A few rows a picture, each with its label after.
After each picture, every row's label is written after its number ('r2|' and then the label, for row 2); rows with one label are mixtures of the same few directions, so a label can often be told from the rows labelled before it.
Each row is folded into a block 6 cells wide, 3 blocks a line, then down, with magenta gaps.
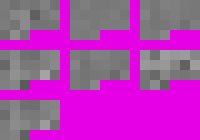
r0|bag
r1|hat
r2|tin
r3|tin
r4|tin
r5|hat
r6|tin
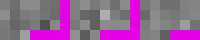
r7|tin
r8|bag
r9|tin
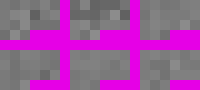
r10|bag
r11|hat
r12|tin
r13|tin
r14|hat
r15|bag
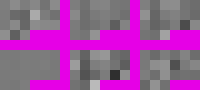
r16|bag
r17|tin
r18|tin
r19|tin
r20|tin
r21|bag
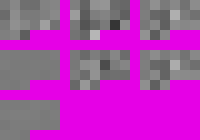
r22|tin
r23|tin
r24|bag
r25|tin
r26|bag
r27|bag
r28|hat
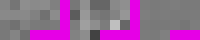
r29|hat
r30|tin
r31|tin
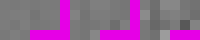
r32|bag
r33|tin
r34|tin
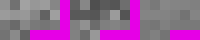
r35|hat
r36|hat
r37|hat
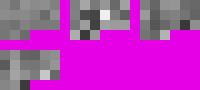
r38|hat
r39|bag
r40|tin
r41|tin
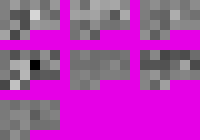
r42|bag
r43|hat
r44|bag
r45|bag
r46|hat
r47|hat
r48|bag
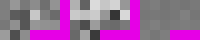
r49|bag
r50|hat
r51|hat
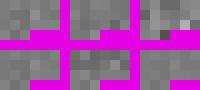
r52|bag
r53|tin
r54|tin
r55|bag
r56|hat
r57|bag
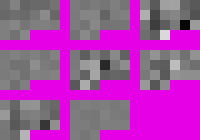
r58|hat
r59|bag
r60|tin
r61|bag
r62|bag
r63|bag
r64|tin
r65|bag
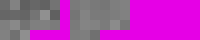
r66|hat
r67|tin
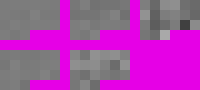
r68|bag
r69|hat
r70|tin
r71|tin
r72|hat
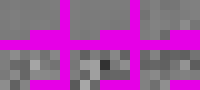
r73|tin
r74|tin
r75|tin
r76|bag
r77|bag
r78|hat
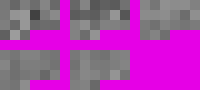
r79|bag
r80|hat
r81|hat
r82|tin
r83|tin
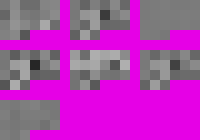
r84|tin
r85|bag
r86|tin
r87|bag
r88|hat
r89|bag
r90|tin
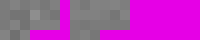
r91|bag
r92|hat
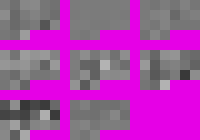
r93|tin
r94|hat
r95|bag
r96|hat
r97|bag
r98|tin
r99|hat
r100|hat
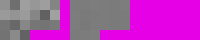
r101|hat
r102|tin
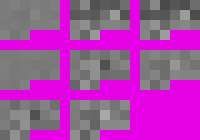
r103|bag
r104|hat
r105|hat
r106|tin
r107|bag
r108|bag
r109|bag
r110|bag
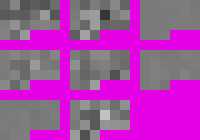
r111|hat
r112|bag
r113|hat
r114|bag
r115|tin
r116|tin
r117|bag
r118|bag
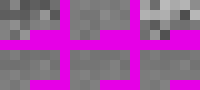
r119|hat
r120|bag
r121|hat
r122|hat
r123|hat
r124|hat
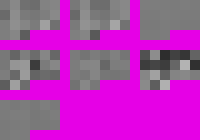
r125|tin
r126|tin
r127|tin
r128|bag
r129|bag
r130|hat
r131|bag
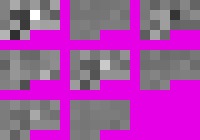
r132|bag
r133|hat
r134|bag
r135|tin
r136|bag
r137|hat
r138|bag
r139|tin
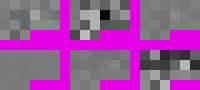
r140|bag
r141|bag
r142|bag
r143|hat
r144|hat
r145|hat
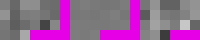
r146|tin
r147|hat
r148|tin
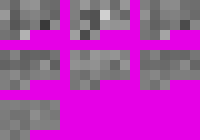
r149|tin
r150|bag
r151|tin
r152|hat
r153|hat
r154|hat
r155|bag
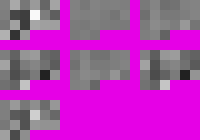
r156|bag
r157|hat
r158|tin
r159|tin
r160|tin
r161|tin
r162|bag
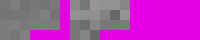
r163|hat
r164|hat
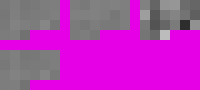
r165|tin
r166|hat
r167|tin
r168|tin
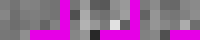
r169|tin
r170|tin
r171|tin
